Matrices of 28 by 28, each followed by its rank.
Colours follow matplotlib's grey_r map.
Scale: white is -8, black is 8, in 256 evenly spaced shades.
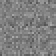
five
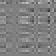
two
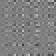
two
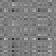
two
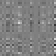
two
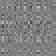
three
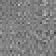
five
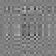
two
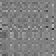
three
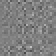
five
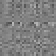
three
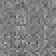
five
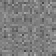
five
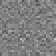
five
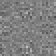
five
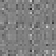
three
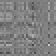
three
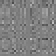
three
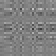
two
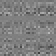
three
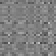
three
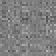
five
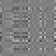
two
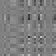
two
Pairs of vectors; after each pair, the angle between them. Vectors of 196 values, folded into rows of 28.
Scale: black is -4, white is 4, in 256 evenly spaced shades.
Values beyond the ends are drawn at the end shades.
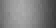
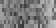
partly opposed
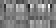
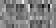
nearly opposite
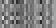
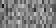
partly opposed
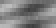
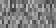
orthogonal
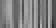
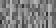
partly aligned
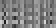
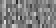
partly opposed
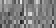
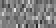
orthogonal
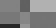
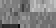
nearly parallel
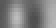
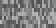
orthogonal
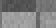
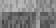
nearly opposite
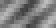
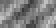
nearly parallel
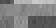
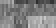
nearly opposite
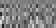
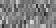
partly aligned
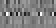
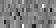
orthogonal
